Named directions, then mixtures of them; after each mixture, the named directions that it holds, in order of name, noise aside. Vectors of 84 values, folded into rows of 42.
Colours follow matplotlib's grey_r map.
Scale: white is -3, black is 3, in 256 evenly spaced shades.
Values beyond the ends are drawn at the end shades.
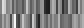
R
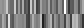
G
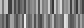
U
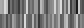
R, U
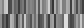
U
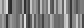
G, U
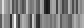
R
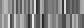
G, R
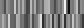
G, R, U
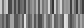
U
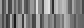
R, U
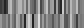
G, R, U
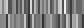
G, U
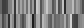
G, R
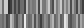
U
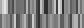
G, R, U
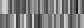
R, U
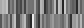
G, R, U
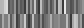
G, R, U
